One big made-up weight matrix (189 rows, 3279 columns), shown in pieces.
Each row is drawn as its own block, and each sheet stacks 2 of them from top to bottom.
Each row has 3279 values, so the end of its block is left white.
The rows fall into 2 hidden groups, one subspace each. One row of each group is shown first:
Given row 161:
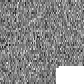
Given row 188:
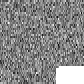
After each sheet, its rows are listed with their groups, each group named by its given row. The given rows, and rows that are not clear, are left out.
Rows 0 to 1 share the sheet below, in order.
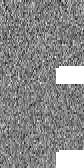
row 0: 161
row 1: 161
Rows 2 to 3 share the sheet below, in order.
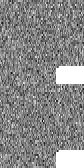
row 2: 188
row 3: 188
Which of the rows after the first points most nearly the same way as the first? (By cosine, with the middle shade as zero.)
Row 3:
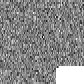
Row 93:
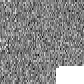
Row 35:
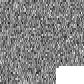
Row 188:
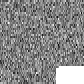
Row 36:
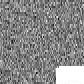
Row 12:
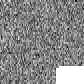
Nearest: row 188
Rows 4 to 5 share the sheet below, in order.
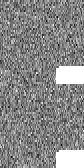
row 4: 188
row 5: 188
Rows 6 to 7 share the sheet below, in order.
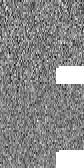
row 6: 161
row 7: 161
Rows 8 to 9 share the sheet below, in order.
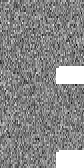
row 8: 188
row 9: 161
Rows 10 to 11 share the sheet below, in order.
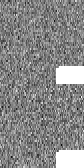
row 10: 161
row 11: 188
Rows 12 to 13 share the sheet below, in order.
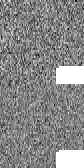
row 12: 161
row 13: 161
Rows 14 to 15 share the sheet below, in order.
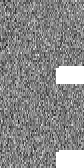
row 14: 161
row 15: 161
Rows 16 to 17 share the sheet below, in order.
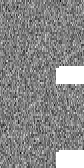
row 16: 161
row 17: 161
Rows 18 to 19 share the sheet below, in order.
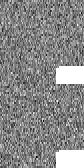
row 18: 188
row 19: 188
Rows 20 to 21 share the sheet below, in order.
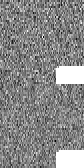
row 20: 188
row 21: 161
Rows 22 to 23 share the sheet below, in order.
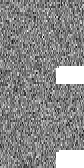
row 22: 188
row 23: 188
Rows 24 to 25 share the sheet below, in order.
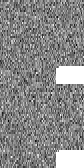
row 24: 188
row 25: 188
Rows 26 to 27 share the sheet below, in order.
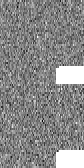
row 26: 161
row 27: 188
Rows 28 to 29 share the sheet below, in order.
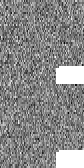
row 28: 161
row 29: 161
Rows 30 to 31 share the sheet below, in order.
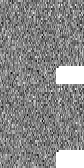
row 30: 188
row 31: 188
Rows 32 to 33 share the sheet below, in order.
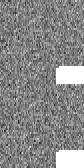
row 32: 161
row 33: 161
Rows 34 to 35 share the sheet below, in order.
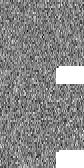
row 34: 188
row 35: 188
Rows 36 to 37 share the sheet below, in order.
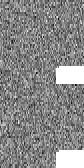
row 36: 188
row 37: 161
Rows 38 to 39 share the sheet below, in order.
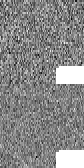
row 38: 161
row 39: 188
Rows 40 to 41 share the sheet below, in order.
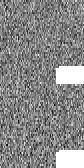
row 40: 161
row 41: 161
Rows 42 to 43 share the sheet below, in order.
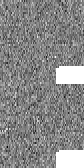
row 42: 161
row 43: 161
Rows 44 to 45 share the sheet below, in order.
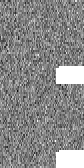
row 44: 161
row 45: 161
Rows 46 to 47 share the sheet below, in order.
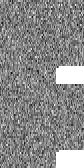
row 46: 188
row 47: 161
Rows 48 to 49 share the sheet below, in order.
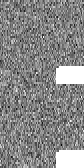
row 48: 188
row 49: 188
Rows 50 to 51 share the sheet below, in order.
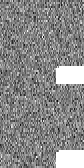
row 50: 188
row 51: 188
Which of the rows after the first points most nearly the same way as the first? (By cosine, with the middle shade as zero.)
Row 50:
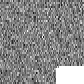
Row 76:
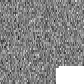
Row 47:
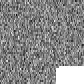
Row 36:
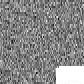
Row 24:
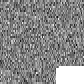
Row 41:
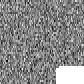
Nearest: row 36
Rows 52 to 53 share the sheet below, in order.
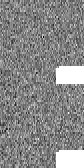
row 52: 188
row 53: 161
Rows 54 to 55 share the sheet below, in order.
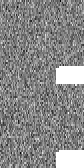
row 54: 161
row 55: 161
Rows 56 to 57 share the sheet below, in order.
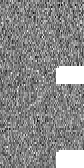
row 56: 188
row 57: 161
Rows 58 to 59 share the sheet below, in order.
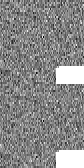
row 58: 188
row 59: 188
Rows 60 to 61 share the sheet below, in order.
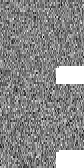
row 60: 188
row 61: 188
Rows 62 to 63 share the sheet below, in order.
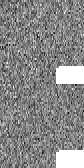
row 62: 161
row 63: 161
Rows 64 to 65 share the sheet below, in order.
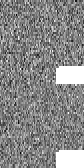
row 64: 161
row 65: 161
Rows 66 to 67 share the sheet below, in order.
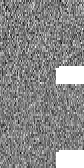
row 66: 161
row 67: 161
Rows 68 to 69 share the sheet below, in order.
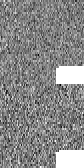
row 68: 161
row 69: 161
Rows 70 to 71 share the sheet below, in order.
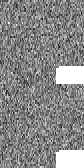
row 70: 188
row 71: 161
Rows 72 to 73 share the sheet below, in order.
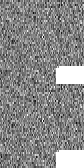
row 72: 188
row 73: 188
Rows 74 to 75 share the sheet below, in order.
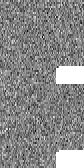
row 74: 188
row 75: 161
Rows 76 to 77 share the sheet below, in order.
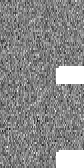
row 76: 161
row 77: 161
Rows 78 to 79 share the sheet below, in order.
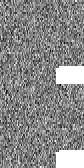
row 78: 161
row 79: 161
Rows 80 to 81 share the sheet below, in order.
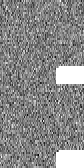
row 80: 161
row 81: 188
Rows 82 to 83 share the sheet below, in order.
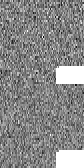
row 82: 188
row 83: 161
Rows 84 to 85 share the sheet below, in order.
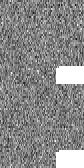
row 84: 188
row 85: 161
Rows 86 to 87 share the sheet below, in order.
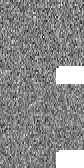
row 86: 188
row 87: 161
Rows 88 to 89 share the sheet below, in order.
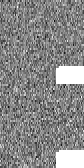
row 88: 161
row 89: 188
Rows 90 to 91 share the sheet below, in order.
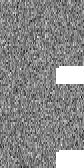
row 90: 161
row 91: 188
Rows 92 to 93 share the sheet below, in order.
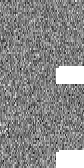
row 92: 161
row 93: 161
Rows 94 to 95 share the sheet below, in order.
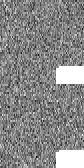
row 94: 161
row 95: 188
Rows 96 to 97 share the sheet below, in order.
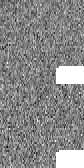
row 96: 161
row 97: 161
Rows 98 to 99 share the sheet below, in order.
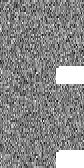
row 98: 188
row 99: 188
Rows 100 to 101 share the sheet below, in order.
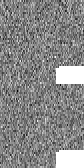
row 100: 161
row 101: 161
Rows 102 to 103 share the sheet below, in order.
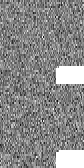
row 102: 188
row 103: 188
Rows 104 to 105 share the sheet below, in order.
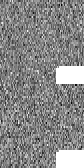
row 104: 188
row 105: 161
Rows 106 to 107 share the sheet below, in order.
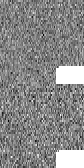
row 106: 188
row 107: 188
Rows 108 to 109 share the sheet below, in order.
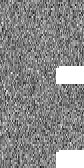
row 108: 188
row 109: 161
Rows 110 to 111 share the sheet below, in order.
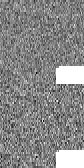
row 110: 188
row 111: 188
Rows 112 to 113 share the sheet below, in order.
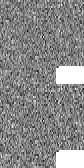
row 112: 188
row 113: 188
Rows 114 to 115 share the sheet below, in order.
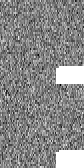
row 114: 161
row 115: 161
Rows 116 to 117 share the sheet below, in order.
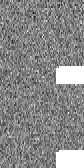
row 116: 188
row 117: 161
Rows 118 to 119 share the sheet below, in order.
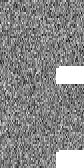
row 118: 188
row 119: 161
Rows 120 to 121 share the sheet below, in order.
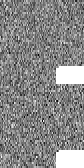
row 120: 161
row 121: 188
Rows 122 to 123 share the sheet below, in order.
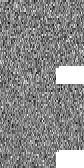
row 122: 188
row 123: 188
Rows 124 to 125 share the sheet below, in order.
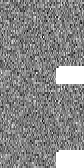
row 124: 188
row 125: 188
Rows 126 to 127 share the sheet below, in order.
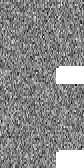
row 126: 188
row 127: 161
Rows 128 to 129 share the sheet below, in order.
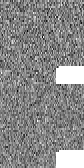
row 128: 188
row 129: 161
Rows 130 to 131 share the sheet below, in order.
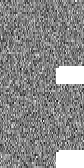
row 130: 161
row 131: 188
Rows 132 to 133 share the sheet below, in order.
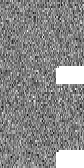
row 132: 188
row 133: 188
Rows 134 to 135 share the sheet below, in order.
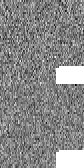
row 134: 161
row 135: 161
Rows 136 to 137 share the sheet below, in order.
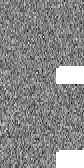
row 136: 188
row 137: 161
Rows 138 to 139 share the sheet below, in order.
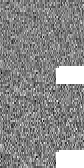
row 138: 188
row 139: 188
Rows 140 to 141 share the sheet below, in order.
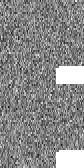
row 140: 161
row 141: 188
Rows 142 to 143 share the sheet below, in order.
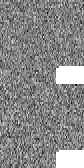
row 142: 188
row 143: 161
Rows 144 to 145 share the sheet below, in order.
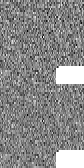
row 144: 188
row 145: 188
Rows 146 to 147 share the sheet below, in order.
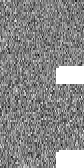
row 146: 161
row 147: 188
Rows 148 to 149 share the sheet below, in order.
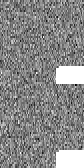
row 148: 188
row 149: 161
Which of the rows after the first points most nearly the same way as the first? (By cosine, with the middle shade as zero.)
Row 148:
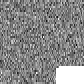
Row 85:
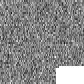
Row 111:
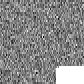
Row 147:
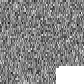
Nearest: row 85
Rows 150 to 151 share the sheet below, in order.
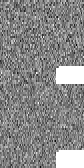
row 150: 188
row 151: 161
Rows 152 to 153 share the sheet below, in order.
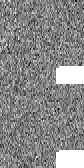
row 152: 161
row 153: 188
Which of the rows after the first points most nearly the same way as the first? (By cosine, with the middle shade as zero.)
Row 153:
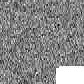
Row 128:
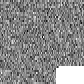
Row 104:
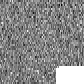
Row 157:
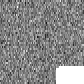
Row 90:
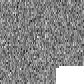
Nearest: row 128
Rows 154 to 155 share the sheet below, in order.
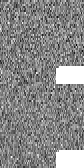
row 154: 188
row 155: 188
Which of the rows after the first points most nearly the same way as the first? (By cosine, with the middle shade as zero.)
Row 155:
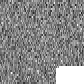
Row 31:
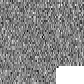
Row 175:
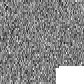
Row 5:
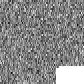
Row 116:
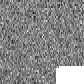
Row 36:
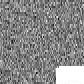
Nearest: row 116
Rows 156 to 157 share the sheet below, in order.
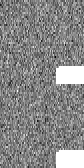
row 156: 161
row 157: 161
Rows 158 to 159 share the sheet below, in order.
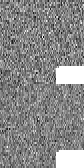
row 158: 188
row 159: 161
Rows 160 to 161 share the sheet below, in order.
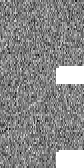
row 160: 161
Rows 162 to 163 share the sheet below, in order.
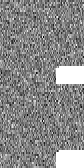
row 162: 188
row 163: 188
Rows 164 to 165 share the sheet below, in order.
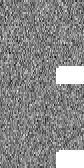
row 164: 161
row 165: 161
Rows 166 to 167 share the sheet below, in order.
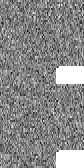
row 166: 188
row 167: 188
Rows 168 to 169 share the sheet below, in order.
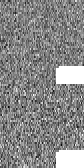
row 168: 161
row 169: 188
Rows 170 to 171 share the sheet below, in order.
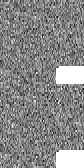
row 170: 188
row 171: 188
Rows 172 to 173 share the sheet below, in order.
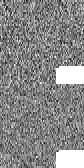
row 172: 161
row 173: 188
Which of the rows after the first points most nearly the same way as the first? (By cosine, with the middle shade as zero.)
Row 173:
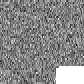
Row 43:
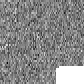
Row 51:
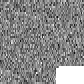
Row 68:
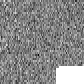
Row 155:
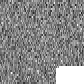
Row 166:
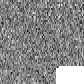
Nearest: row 51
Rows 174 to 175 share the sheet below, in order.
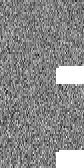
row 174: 161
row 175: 161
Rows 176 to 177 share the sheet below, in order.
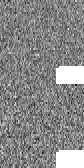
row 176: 161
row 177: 161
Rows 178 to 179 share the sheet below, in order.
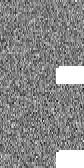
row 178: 161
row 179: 188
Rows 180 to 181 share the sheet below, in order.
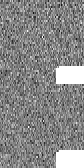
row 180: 188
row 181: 188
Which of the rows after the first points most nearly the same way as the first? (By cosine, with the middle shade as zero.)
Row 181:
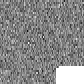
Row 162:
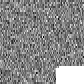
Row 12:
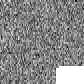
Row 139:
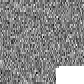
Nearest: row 12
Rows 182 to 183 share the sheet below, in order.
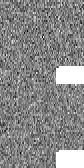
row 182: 188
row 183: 161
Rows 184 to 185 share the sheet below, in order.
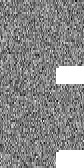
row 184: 161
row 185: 188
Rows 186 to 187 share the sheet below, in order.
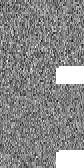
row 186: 161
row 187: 188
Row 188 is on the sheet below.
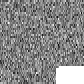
